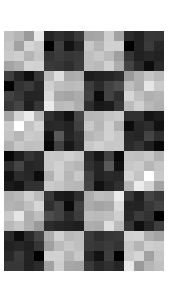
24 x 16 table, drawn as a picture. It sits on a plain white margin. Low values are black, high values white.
Histogram: two levels. Grain: checkered. Symmetry: a half turn. Slope: none.
